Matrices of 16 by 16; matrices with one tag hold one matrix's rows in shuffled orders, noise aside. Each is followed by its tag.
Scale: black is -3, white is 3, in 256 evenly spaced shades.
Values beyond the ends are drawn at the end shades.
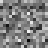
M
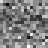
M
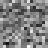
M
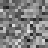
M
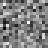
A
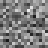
M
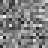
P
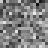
P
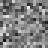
A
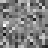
A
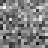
P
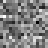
P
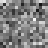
P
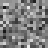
A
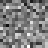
M
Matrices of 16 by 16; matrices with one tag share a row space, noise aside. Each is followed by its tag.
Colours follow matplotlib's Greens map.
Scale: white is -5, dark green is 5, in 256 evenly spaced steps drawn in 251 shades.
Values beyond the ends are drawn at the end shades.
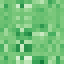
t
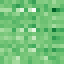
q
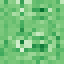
t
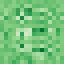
t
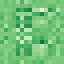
t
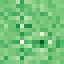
t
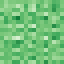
q
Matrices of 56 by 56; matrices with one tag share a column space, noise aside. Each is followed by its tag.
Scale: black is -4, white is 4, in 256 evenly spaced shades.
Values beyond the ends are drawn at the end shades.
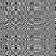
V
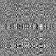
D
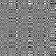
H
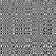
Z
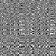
Z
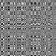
V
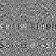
D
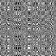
V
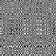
Z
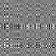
D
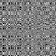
V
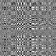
V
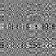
D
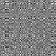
H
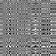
Z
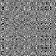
V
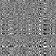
Z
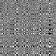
Z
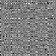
H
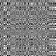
V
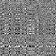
Z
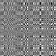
V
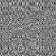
V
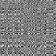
Z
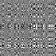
D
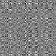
H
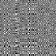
Z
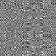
H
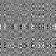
D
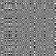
H
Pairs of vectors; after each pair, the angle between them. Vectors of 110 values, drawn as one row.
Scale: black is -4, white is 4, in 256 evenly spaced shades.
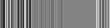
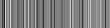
partly aligned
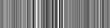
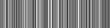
partly aligned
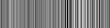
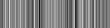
partly aligned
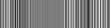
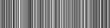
partly opposed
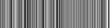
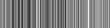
orthogonal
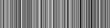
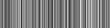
nearly opposite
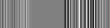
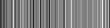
orthogonal
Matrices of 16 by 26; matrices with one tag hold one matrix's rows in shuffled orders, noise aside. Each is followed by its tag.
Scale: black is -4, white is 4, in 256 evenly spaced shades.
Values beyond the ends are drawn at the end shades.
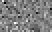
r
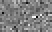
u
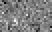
r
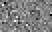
r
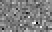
u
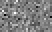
r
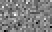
r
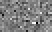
u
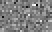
u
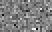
u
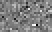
u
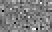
u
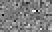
u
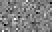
r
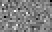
r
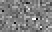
u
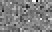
u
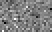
r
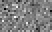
r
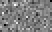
r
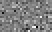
u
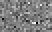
u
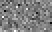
r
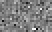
u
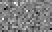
r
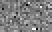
u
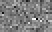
u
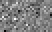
r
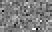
u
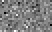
r
